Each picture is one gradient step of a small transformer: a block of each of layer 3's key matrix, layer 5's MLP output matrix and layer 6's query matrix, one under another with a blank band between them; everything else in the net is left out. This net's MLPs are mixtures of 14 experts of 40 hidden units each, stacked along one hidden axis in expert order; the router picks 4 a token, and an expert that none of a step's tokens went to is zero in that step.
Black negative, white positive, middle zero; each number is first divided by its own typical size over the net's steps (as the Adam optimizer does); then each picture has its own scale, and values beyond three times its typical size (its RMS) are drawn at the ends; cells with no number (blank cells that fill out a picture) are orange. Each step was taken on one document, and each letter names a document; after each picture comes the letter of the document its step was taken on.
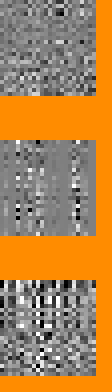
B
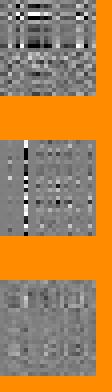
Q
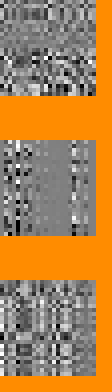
B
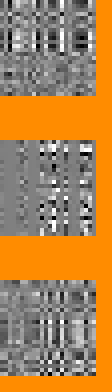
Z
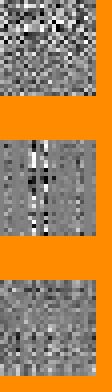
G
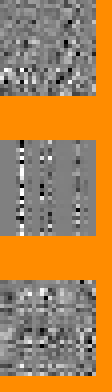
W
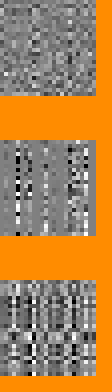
B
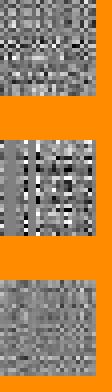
Z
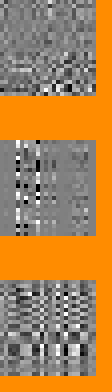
B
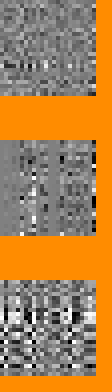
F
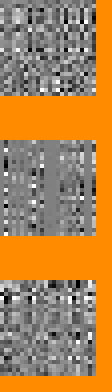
F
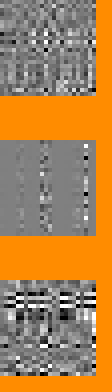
W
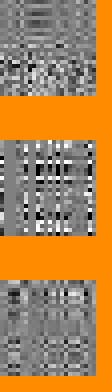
Z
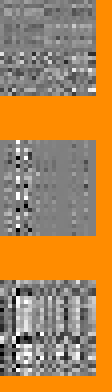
B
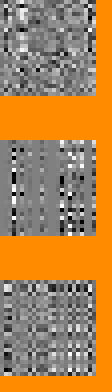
F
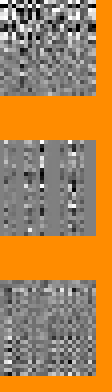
G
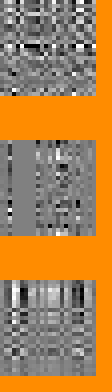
Q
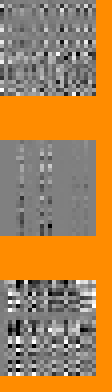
W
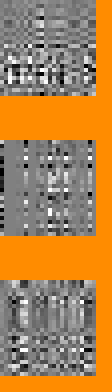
Z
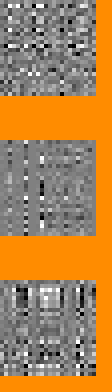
Q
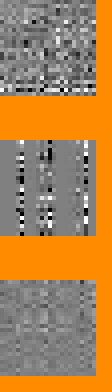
W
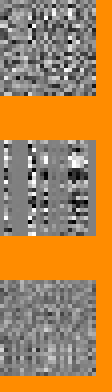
G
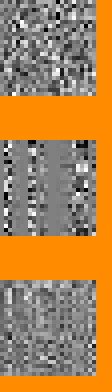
G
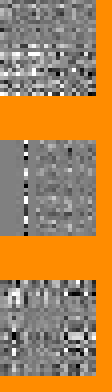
Q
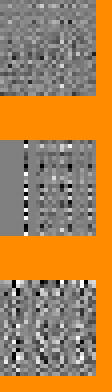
Q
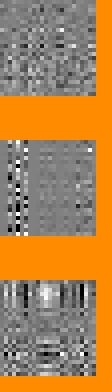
Q
